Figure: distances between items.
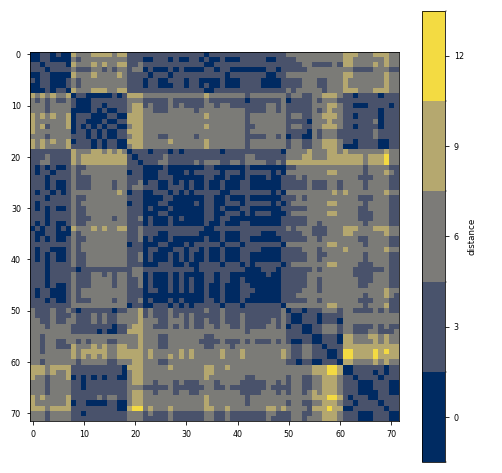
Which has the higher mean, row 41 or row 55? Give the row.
55
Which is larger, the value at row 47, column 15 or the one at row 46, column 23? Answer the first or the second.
the first
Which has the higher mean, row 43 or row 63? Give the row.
63
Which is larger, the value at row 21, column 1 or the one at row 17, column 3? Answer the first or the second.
the second
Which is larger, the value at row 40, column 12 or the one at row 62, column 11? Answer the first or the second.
the first
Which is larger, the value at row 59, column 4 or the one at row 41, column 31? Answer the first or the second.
the first
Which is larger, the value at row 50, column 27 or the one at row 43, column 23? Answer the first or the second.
the first
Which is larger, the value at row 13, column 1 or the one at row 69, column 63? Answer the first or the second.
the first
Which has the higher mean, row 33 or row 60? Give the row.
60
